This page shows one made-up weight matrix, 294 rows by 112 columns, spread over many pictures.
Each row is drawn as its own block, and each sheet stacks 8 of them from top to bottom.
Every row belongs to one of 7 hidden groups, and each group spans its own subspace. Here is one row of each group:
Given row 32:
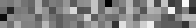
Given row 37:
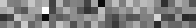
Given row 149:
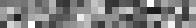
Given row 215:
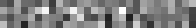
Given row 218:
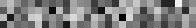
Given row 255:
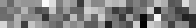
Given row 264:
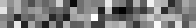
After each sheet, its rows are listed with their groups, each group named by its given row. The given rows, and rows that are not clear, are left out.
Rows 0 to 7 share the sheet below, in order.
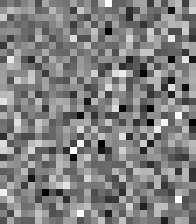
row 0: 32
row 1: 32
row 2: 264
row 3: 32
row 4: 218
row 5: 37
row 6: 255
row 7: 218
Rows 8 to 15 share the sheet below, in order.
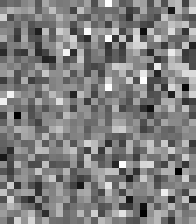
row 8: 32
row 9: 264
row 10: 255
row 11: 32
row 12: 264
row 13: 32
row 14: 218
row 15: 264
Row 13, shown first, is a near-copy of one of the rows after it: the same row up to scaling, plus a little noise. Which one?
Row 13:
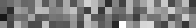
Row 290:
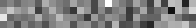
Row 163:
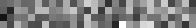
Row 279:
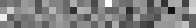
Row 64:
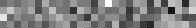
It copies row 163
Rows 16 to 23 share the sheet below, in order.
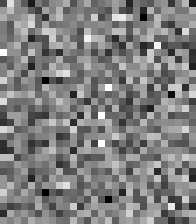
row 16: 264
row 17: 255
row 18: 255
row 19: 32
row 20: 37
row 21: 37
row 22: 255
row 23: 32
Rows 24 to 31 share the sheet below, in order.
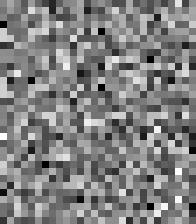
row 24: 255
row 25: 37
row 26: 149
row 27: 37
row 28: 255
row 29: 255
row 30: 218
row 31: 218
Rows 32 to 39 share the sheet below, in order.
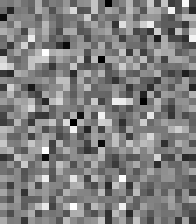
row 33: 255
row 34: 37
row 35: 264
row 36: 37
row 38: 215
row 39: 215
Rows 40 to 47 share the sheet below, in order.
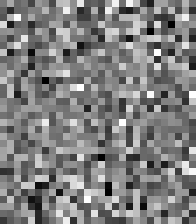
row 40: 149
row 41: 149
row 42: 255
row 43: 218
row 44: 215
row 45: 218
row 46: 215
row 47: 264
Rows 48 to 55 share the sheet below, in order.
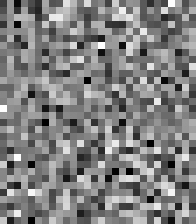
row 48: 264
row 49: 218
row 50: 218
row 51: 255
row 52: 215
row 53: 149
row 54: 149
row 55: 149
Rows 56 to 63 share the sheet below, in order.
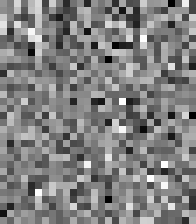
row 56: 264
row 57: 264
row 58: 32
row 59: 218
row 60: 264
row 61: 218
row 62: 149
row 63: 32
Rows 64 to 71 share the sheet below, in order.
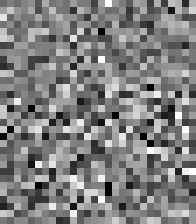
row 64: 32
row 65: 37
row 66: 37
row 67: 149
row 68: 218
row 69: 149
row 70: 215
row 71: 37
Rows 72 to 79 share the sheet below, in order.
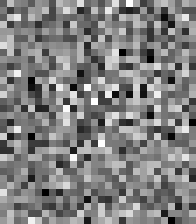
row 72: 149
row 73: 32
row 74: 149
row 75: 264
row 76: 149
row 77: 37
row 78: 255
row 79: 32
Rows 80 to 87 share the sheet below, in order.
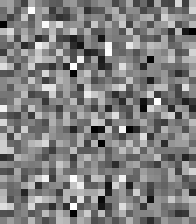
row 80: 255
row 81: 215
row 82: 37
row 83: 255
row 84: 218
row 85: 37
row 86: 215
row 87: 37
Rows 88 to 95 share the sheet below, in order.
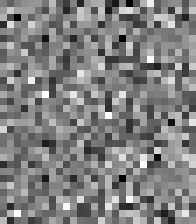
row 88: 149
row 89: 215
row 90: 149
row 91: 215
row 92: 32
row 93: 255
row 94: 215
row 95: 149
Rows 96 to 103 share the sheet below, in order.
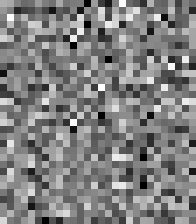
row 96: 32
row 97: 37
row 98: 32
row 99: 37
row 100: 37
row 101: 264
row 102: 264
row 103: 255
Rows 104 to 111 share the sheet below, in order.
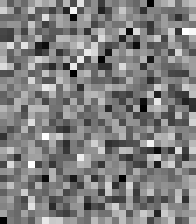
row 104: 37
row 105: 215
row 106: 37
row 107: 255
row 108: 255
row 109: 149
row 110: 215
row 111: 255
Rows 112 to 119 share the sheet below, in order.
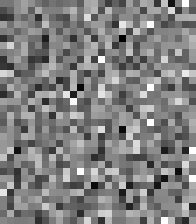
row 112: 32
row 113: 215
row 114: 37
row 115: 37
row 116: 218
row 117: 218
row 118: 218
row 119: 218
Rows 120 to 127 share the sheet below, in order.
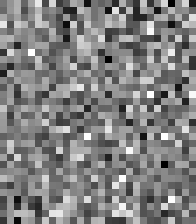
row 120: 264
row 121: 149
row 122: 32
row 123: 218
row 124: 218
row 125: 218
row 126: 215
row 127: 264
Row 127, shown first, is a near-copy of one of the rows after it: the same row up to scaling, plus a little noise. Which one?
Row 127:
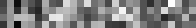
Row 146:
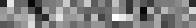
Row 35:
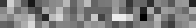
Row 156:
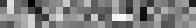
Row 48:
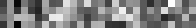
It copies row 48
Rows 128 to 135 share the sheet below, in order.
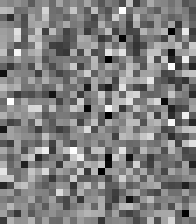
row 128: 215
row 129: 264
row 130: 32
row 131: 32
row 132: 32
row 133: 215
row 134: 37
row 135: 149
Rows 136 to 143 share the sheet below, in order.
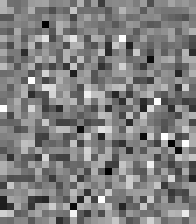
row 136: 37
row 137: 215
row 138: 37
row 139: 255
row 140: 218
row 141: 32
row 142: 32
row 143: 37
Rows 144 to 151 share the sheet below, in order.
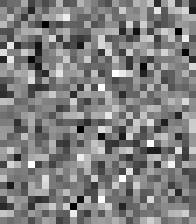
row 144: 255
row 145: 218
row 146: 264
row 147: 37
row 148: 218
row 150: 215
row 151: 37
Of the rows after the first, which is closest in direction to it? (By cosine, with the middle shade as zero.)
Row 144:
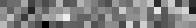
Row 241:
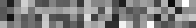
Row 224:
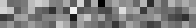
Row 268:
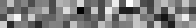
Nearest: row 268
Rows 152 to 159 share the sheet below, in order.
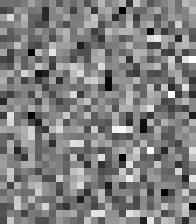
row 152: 215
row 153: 149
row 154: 215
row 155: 32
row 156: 264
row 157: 218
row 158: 218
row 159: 218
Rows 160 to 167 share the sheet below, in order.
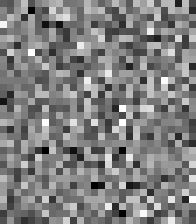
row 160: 255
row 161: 149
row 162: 218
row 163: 32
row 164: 215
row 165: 215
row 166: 218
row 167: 264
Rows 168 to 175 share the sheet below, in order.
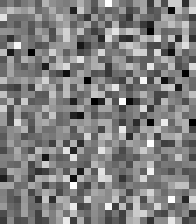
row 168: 32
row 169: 149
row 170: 218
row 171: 218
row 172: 218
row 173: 37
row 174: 37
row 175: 264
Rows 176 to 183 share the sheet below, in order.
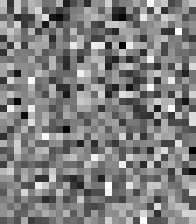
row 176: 264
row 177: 218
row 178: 149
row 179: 149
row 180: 255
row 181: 218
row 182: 215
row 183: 255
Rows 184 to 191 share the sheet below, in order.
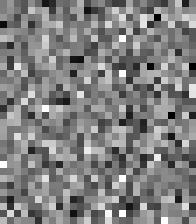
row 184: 255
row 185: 215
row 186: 218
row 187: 255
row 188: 264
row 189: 255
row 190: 215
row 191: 218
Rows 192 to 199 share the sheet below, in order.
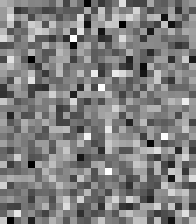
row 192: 32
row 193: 37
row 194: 264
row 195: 37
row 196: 218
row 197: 149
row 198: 32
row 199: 149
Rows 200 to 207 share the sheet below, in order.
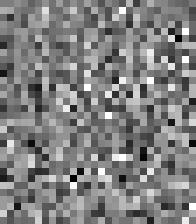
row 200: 215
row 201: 32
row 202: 32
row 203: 264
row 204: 32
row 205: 264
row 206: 37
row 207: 218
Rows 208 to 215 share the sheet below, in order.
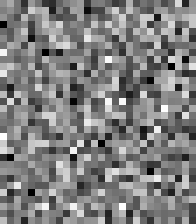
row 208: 255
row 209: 255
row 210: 32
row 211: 218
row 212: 255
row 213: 37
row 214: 149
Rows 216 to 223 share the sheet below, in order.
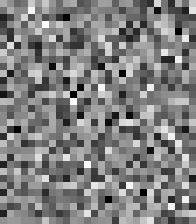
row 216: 255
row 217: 218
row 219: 37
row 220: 149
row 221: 218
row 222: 218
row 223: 32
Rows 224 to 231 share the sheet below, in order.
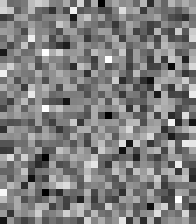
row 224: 37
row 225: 255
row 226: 32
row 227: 255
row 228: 32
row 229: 215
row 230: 255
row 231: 218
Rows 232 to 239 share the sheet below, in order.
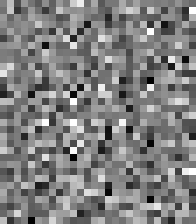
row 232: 218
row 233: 37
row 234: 32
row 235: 37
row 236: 215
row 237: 37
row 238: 215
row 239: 149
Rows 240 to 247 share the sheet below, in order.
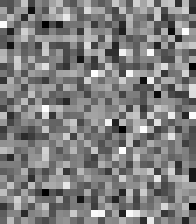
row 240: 255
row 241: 32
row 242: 218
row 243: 255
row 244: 264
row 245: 215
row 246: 255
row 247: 218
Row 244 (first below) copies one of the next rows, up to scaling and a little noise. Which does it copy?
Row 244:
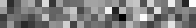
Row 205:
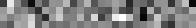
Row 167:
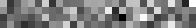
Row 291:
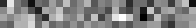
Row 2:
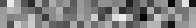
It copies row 167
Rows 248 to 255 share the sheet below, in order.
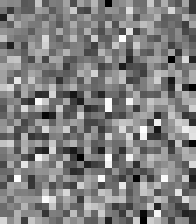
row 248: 32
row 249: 215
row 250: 264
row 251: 215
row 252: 255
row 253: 215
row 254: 218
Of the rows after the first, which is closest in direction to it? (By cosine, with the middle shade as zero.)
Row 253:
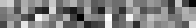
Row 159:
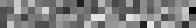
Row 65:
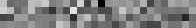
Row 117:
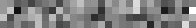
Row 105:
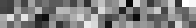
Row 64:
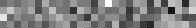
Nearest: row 159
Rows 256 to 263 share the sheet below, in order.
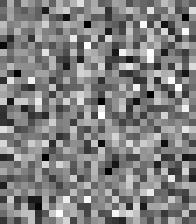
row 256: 218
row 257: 32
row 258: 149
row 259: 218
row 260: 37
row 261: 37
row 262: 32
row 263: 264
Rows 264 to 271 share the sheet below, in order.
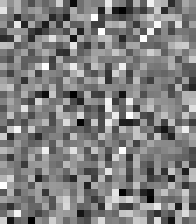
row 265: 37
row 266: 215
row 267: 215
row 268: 149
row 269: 215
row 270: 32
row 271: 149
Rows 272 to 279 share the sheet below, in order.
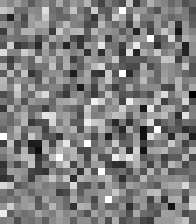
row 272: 215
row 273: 218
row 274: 218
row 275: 218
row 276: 255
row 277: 264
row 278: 37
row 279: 32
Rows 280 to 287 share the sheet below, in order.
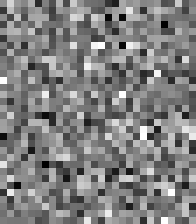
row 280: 218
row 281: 218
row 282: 255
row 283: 215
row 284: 255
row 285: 255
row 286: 149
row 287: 218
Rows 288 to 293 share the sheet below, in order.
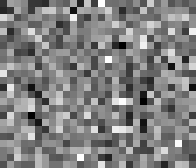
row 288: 37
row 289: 264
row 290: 32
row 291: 264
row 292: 264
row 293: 218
